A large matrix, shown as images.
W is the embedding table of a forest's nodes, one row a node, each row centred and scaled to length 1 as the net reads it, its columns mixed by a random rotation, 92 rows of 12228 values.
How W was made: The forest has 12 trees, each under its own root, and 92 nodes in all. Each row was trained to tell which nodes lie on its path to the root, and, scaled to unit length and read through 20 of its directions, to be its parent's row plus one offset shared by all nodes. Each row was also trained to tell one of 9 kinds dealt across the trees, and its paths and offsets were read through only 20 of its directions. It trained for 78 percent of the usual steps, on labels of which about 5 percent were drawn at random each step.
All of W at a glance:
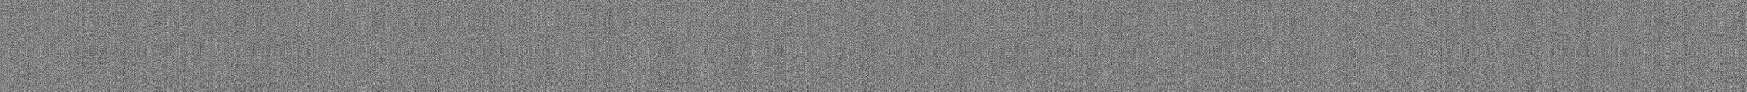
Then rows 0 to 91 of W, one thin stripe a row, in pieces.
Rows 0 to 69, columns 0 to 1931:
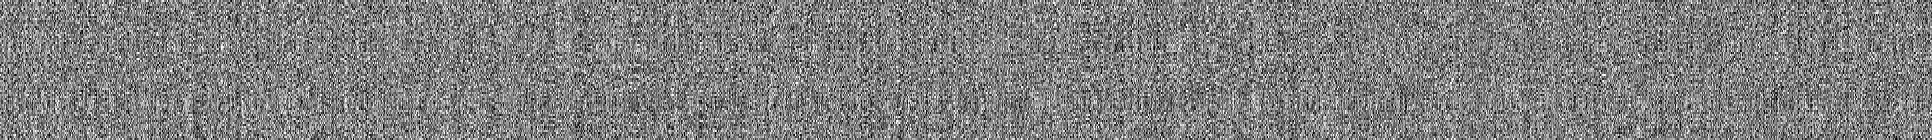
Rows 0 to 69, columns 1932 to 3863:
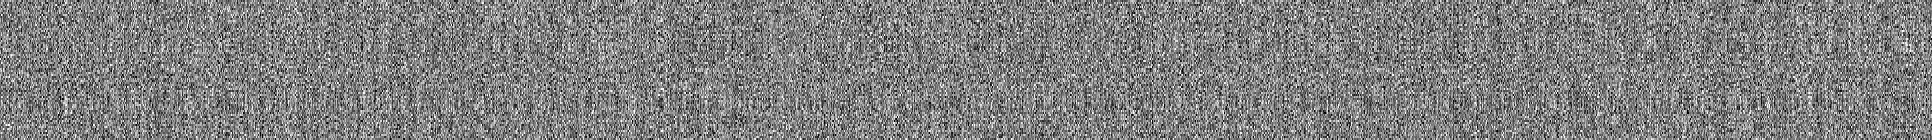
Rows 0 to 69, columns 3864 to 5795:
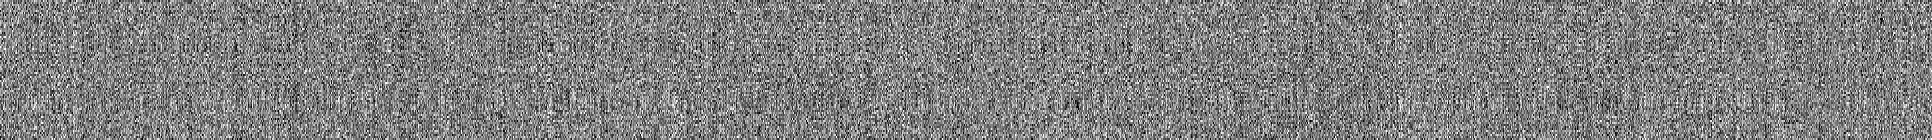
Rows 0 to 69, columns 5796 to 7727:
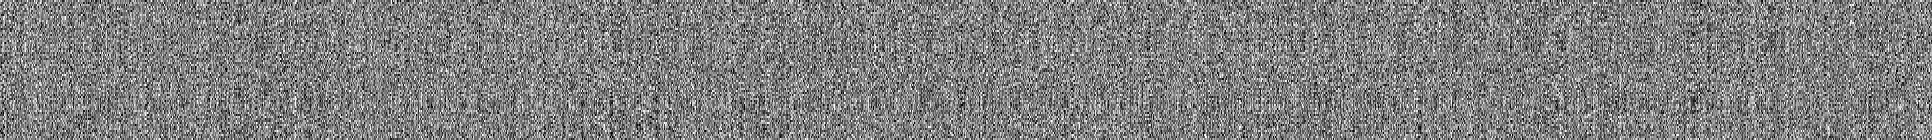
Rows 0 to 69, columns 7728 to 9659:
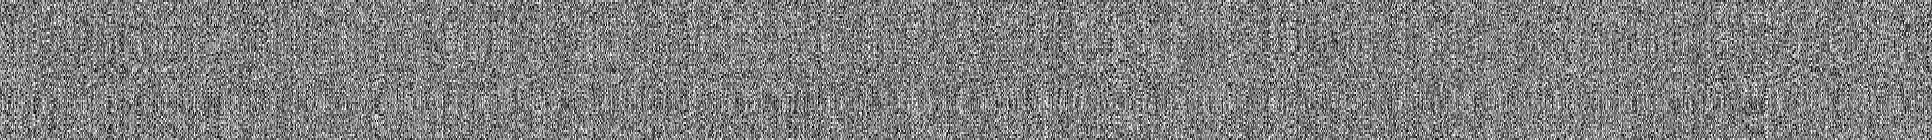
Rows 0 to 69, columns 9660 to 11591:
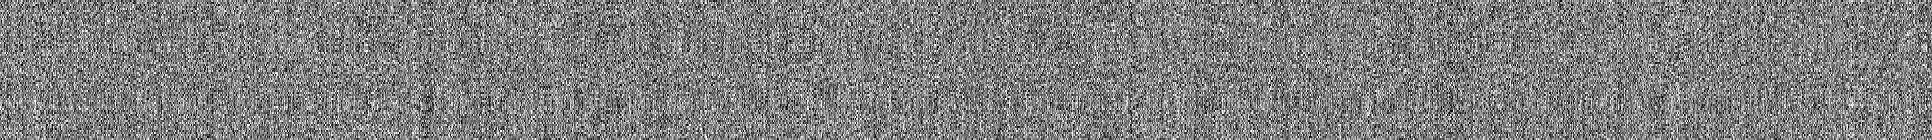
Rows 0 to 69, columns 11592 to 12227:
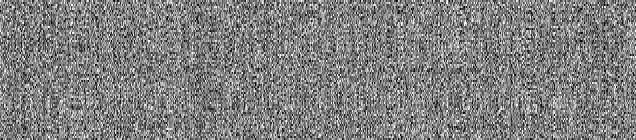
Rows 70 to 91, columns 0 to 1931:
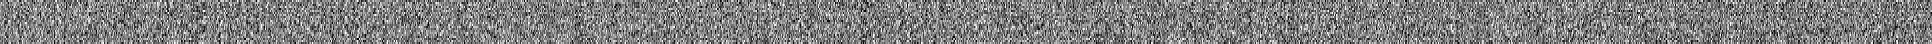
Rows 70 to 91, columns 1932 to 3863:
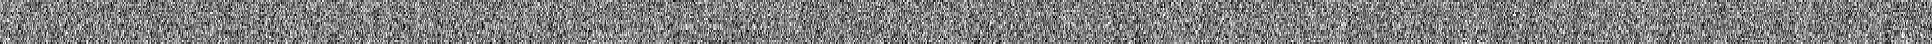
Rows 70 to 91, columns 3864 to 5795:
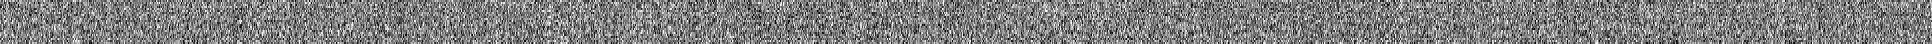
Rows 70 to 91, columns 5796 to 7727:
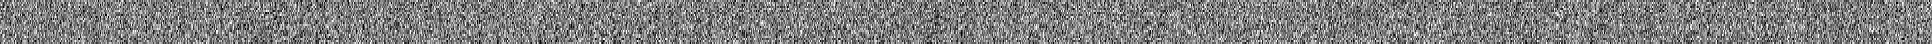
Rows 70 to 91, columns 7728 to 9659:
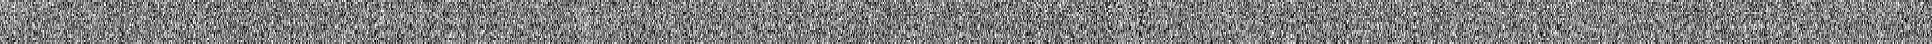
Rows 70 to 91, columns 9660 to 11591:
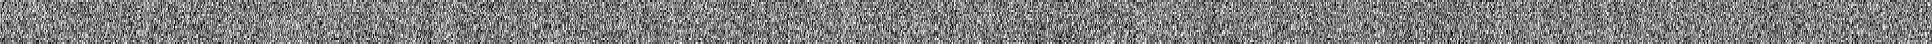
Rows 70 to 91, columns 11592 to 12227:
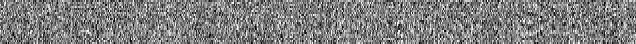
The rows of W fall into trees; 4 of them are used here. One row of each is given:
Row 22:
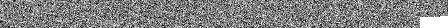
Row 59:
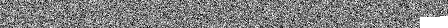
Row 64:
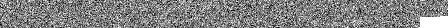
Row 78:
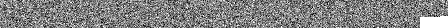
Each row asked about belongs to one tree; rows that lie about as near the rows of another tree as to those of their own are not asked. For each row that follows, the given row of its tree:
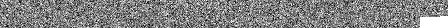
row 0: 78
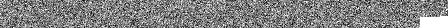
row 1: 64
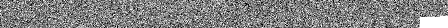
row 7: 64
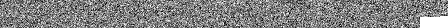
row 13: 78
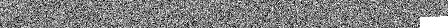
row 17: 64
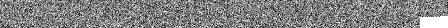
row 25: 22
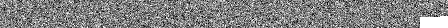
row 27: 78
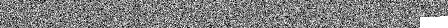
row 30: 78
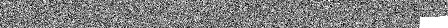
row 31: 64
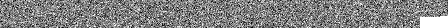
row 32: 22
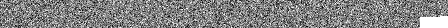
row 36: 64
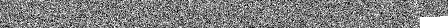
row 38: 59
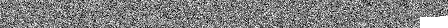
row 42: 59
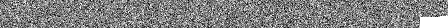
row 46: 78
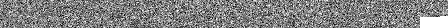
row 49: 78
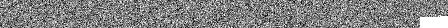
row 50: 64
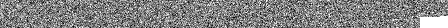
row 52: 78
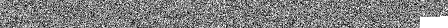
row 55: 64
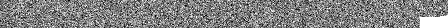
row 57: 59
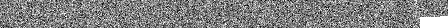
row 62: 59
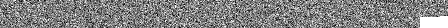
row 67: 78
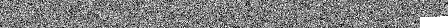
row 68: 64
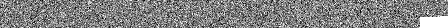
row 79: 64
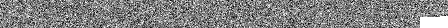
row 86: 78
